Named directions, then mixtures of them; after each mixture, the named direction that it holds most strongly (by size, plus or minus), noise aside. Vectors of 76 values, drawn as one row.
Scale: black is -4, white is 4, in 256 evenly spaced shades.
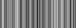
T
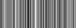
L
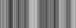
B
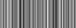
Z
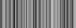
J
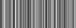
L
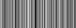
L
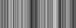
B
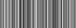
Z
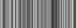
J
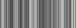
B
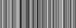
T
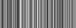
T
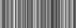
J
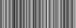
J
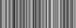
J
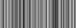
Z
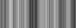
B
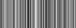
L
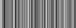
L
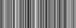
L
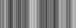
B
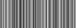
Z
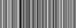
Z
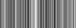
L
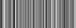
J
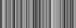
J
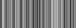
T
